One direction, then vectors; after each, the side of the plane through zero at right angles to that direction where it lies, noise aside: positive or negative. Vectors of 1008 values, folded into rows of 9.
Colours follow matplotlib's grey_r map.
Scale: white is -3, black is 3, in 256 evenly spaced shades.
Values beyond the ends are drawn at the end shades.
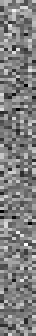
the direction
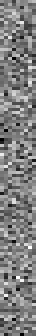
positive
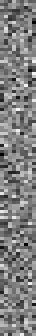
negative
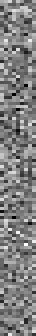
positive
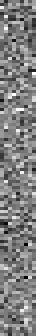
negative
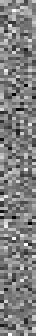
positive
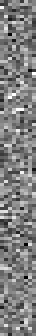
negative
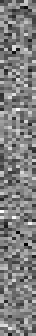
negative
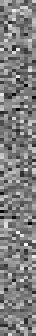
positive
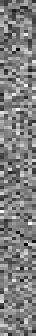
negative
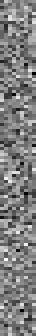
positive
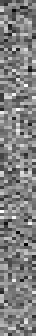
negative
